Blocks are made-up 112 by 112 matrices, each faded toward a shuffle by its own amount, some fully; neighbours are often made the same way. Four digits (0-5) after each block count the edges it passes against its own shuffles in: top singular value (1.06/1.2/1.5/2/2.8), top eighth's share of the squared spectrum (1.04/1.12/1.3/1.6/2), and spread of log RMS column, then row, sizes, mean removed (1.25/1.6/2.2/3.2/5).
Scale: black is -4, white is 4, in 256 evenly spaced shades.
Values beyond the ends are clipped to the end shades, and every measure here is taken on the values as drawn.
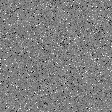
0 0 0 0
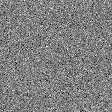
1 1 0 0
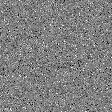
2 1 0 0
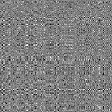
5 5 3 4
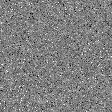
0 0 0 0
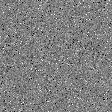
0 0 0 0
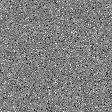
0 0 0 0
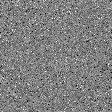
0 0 0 0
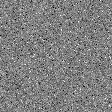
0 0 0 0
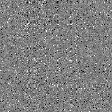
4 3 2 1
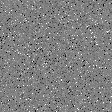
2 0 0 0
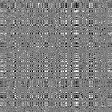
5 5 4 4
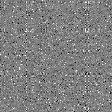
4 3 2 1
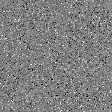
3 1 0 0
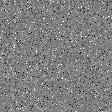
2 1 0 0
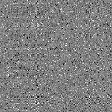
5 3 2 2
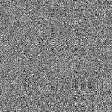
4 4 2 2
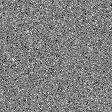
0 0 0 0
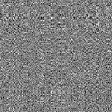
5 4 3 3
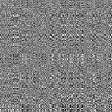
5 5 4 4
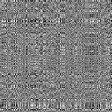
5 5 4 4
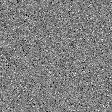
2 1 0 0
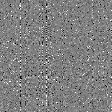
4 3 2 0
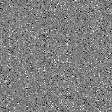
3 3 2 0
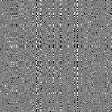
5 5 4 3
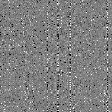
4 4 3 1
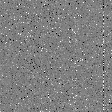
3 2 1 0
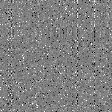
4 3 2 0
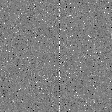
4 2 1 0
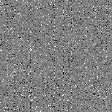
3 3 2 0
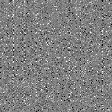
4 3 2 1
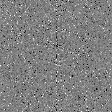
3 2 1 0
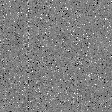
3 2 1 0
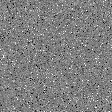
1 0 0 0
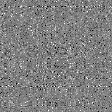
4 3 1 2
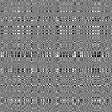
5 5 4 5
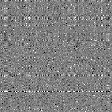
5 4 2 3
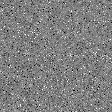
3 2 0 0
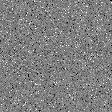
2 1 0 0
